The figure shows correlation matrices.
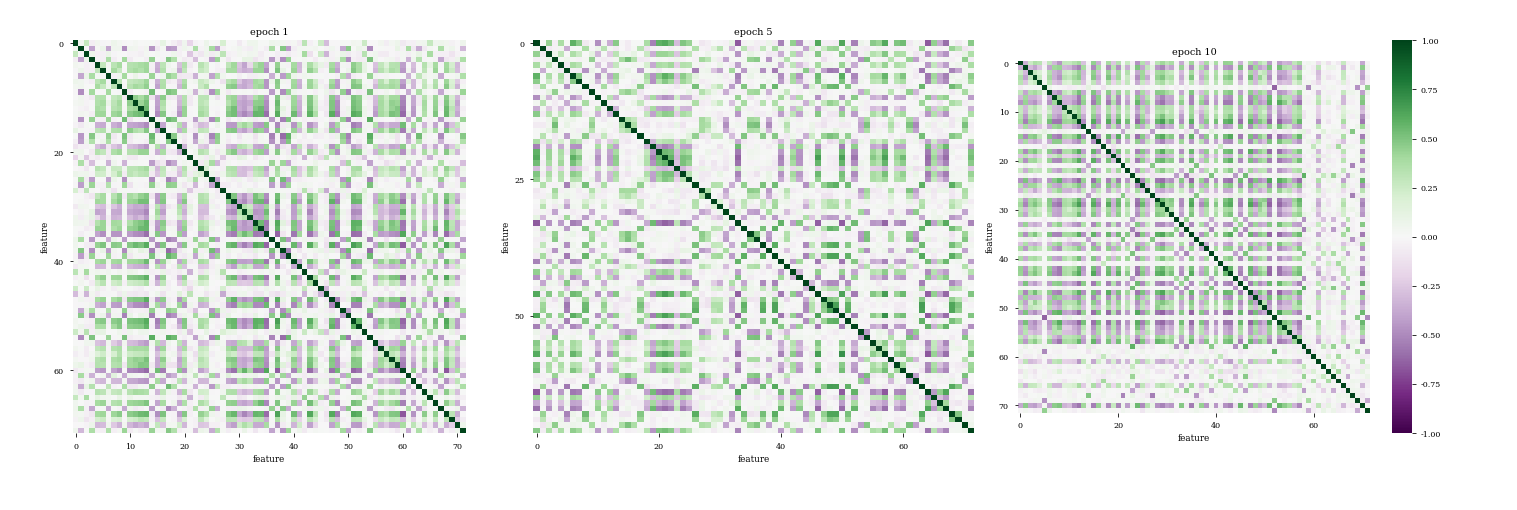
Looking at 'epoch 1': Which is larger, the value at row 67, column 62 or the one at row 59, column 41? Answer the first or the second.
the first
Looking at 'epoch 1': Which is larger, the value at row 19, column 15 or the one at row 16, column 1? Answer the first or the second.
the first
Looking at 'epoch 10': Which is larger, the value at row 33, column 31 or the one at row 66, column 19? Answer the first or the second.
the second
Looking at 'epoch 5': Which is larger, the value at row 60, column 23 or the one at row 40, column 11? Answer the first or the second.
the second
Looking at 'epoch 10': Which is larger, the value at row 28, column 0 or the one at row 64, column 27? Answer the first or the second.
the first
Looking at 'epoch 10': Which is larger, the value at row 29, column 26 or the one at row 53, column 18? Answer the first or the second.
the first
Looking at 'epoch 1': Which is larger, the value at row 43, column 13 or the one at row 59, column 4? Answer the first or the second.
the first
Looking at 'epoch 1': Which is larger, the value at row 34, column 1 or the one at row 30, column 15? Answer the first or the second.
the second
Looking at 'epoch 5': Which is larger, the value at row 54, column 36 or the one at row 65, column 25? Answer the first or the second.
the first
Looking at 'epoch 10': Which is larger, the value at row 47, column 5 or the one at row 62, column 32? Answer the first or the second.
the first
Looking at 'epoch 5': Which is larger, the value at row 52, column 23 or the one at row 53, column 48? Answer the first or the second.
the first
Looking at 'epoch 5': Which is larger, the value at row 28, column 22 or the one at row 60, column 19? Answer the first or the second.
the first
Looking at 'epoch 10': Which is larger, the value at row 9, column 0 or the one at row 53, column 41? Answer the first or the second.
the first
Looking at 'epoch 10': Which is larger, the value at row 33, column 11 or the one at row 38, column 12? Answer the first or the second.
the second
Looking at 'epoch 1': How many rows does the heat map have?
72
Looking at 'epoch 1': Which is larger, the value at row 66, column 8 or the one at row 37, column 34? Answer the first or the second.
the second
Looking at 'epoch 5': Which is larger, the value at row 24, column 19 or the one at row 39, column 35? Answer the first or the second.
the second
